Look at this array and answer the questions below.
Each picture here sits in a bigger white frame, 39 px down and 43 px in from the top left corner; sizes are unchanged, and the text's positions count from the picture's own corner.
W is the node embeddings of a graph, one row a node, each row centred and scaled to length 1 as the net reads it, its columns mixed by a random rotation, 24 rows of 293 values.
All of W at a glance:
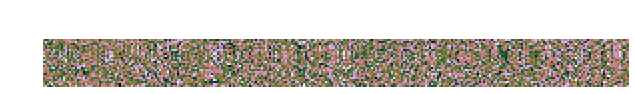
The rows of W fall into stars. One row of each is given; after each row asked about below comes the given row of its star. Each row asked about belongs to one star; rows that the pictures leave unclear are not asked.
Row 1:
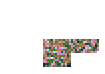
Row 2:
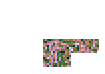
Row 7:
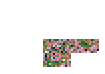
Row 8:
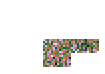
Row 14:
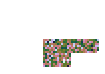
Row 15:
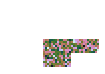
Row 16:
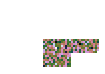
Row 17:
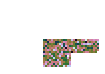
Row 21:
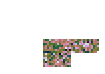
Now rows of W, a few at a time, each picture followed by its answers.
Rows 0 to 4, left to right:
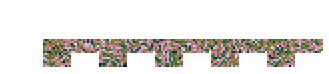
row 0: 21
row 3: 17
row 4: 15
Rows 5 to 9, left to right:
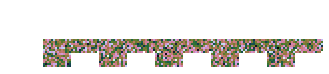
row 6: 14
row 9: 7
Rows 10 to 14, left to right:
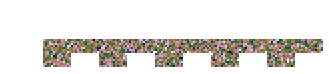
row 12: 8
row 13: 2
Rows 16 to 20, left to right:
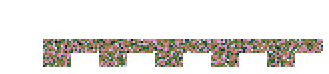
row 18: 17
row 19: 2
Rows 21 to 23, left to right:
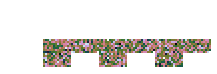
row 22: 7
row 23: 1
